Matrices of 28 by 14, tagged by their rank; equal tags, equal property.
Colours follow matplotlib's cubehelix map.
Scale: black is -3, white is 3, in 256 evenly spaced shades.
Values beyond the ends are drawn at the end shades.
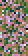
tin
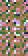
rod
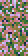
tin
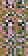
rod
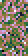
tin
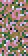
tin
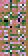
rod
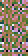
rod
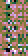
rod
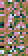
rod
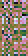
rod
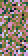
tin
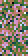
tin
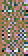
rod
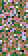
tin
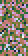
tin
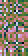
rod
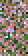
tin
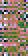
rod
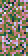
tin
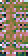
rod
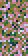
tin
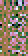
rod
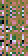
rod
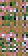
rod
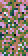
tin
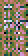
rod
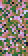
tin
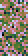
tin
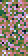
tin
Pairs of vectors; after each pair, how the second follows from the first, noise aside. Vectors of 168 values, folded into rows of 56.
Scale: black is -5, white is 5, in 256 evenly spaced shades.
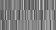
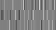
partly zeroed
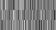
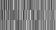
shuffled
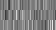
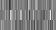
shuffled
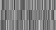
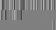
partly zeroed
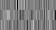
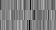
shuffled
